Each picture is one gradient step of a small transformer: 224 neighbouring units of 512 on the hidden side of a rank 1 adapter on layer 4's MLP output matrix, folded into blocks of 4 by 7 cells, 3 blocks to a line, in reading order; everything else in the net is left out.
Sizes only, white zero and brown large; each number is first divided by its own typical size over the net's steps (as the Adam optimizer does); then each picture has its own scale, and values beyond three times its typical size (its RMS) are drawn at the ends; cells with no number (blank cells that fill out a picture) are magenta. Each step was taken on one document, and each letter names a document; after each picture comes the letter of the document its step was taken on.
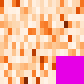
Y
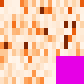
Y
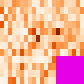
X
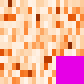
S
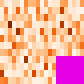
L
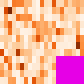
X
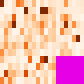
Y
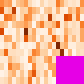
S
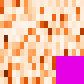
X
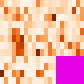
L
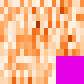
S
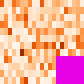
X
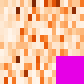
S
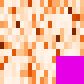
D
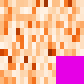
L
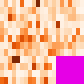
L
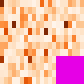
Y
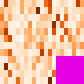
L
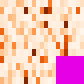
Y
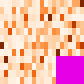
D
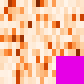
L
